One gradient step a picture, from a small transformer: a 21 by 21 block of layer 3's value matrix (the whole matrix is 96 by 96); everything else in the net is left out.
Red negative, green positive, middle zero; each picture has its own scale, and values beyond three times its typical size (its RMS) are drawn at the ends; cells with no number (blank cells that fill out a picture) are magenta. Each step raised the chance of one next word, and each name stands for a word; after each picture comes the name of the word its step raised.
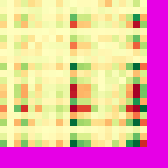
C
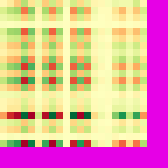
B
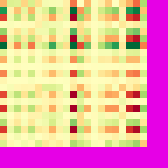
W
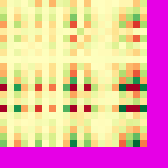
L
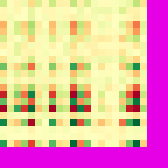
C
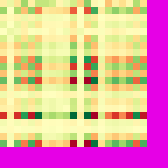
B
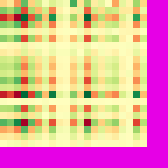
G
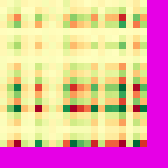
C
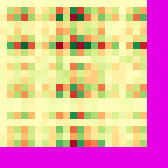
W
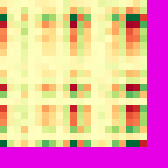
G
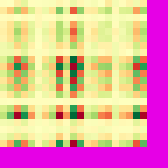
B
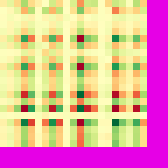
C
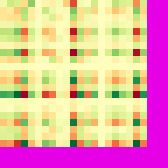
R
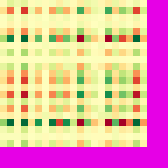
C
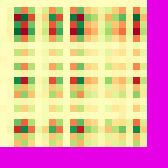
G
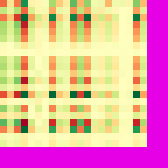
G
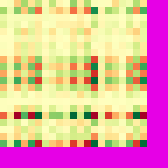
B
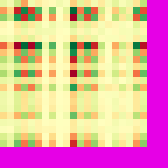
W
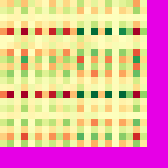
R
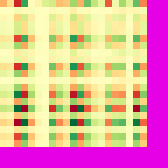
C
